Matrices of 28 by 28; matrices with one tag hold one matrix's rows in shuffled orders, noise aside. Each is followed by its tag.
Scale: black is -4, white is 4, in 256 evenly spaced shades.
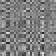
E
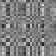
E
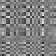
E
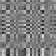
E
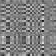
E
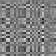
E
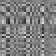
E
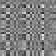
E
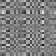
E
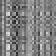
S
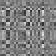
E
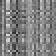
S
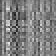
S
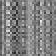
S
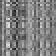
S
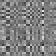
E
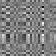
E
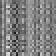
S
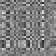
E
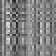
S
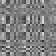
E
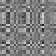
E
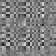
E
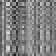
S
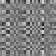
E
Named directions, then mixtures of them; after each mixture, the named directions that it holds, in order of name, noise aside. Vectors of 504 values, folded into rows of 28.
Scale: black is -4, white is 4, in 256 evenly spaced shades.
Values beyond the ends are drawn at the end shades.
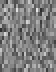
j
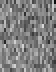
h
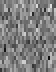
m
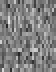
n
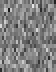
h, j, m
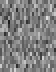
j, m, n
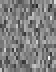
h, m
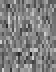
n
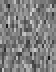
m, n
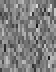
m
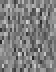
j, n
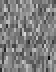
j, m, n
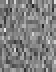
h, j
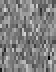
j, m, n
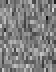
h, j, n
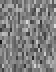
h, j, n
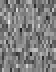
j, n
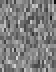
h, m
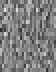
j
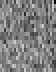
h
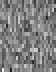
h, n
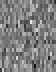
h, m, n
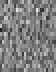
j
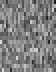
h, n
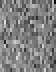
h
